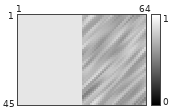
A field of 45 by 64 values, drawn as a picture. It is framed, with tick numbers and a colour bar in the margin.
It is made of 1 by 2 panels. Panel 1,1: very high, flat. Panel 1,2: high, slanting up to the right.
